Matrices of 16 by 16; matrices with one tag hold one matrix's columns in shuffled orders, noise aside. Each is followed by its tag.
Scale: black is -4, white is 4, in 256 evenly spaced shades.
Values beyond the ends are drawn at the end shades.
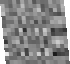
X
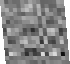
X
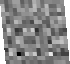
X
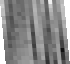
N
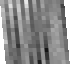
N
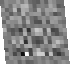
X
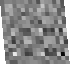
X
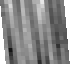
N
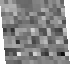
X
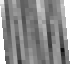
N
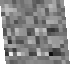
X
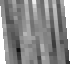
N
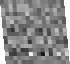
X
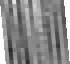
N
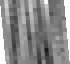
N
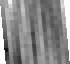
N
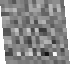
X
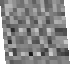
X
